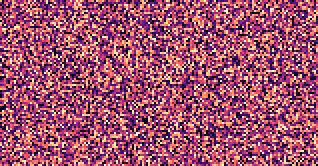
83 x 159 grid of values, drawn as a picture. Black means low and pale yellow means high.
Grain: fine. Seam: none. Average level on the scale: 50%. Histogram: flat. Slope: none.
